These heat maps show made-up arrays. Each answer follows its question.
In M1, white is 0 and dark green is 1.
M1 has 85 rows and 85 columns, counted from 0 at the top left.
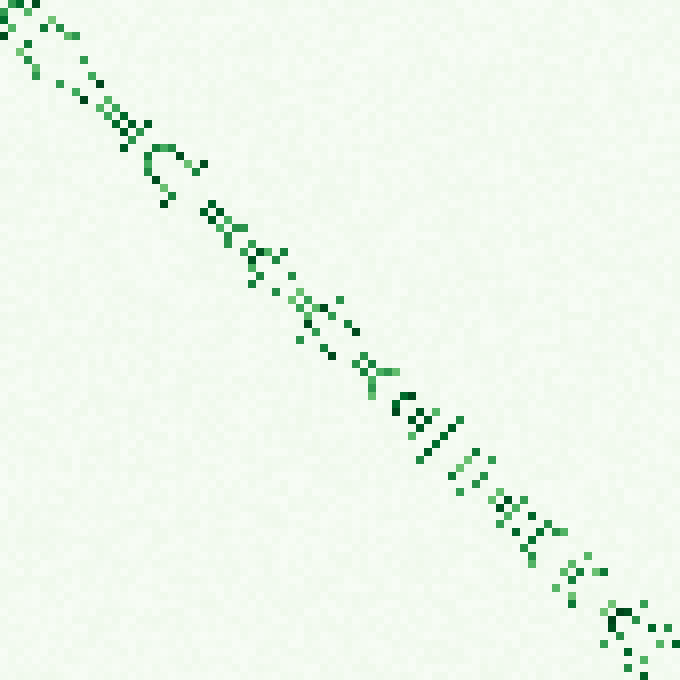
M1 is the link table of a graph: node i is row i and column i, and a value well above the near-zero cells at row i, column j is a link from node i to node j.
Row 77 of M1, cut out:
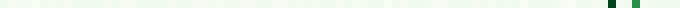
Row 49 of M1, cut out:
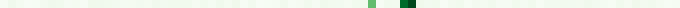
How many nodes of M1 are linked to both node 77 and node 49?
0
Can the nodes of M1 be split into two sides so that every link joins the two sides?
yes
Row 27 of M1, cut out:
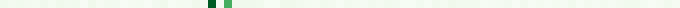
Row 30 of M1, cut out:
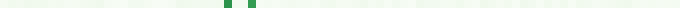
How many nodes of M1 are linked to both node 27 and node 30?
1
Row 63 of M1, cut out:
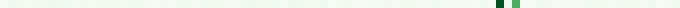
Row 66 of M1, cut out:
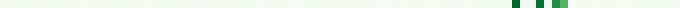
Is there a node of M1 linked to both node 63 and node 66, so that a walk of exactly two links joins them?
yes
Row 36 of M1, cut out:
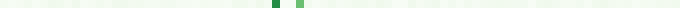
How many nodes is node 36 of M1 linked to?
2
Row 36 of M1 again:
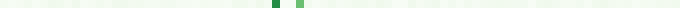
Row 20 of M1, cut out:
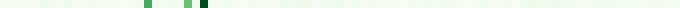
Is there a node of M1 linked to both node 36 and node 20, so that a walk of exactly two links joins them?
no
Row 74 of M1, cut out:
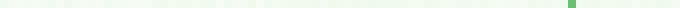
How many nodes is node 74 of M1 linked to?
1
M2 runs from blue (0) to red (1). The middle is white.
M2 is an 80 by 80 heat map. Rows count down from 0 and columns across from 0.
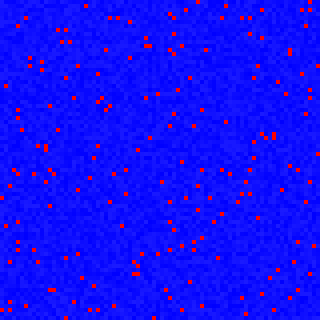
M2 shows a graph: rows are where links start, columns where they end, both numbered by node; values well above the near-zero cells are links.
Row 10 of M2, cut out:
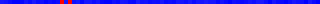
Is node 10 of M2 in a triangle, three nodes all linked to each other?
no
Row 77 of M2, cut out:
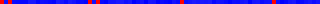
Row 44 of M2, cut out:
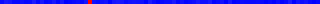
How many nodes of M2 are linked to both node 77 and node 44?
1
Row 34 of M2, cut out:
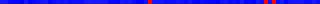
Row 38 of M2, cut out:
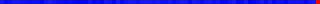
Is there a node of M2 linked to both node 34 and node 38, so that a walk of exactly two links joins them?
no
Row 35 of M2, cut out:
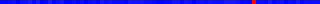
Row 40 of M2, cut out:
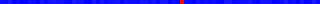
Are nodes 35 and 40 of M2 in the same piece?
no
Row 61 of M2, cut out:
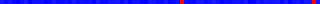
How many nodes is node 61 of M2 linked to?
2
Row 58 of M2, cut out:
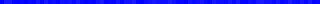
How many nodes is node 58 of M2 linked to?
0
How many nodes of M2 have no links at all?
1
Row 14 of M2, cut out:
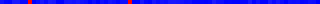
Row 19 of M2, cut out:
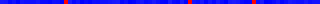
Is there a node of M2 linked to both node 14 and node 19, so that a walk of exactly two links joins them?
no
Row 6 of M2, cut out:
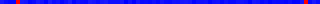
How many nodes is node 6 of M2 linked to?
2
